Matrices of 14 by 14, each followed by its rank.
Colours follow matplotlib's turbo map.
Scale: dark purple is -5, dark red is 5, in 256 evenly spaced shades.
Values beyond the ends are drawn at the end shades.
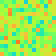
full rank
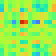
two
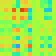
two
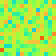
full rank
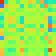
two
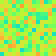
full rank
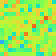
full rank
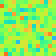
full rank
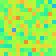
full rank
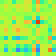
two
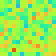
full rank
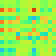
two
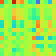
two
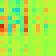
two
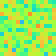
full rank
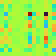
two
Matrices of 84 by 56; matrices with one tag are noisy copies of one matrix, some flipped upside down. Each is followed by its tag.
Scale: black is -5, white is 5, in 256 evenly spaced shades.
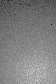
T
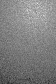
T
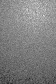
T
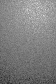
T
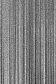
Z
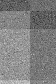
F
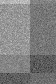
F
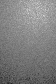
T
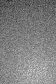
T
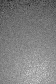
T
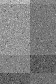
F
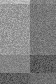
F
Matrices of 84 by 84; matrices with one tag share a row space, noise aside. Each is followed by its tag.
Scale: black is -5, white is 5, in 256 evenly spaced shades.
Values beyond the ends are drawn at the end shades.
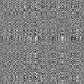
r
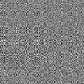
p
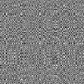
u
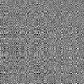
p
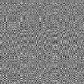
u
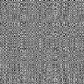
u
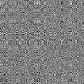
p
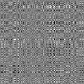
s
